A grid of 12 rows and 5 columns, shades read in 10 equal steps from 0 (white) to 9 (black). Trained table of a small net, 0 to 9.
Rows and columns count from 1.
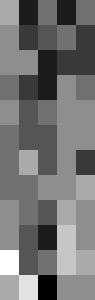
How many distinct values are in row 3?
3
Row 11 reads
0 6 5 2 3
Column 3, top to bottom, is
5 6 8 8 5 6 6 4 6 8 5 9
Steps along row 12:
down up down same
